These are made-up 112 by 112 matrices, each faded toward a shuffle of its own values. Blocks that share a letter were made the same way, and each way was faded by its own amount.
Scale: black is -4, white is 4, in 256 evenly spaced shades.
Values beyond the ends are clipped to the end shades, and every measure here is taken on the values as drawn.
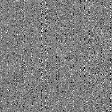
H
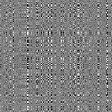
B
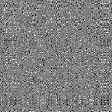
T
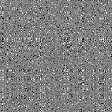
T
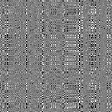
B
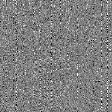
H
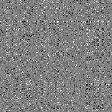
T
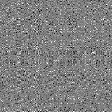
T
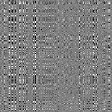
B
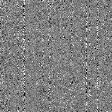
H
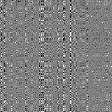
B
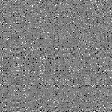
T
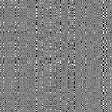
B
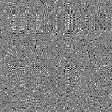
T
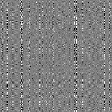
B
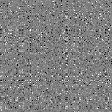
T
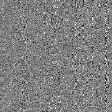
H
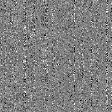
H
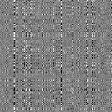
B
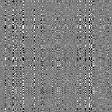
B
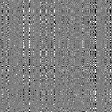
B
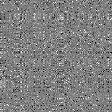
T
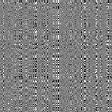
B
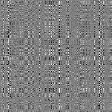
B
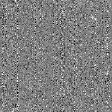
H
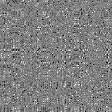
T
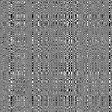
B
